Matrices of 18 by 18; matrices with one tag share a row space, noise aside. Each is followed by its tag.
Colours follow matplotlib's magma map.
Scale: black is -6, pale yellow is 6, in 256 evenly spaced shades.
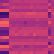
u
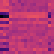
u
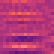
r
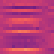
r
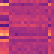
u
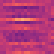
r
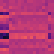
u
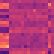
u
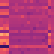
u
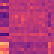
u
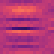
r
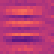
r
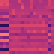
u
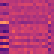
u
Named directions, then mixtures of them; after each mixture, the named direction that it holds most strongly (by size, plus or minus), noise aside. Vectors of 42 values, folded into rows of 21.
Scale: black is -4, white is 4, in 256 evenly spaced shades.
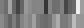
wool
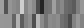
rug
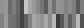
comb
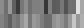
wool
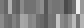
wool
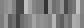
wool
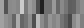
rug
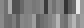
wool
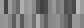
rug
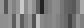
rug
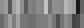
wool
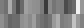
wool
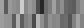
rug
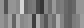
rug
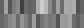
rug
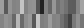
rug
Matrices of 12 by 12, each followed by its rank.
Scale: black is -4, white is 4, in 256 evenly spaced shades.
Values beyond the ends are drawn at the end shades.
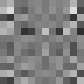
two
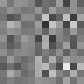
two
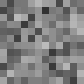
full rank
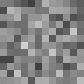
full rank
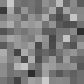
full rank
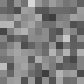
full rank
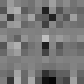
two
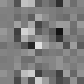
two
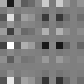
one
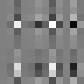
one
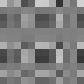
one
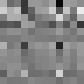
two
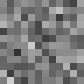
full rank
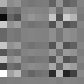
one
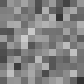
full rank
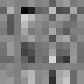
two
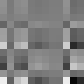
one
